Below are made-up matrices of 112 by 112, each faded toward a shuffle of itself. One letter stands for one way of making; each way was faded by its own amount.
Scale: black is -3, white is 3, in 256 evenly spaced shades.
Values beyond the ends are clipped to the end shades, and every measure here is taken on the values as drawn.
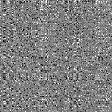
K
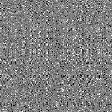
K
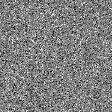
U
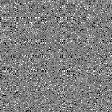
K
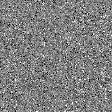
U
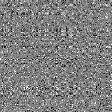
K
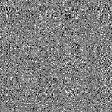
K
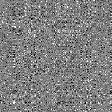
K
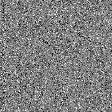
U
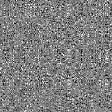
K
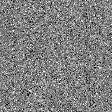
U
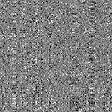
K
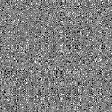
K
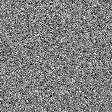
U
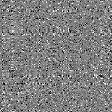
K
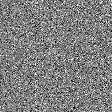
U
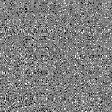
K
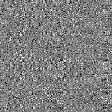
K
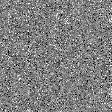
U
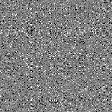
K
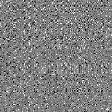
K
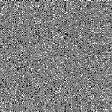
K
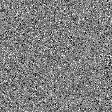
U
